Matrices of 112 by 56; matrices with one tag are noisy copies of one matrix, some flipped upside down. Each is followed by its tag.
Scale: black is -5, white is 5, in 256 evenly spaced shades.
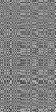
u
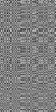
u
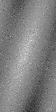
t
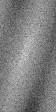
t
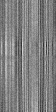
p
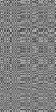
u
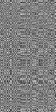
u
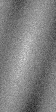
t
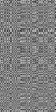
u
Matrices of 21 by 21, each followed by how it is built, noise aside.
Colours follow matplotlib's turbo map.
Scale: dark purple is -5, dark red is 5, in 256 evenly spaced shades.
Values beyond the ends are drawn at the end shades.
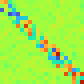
banded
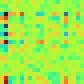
low rank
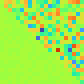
upper triangular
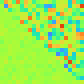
upper triangular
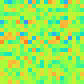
low rank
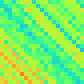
Toeplitz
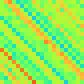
Toeplitz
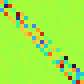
banded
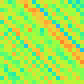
Toeplitz
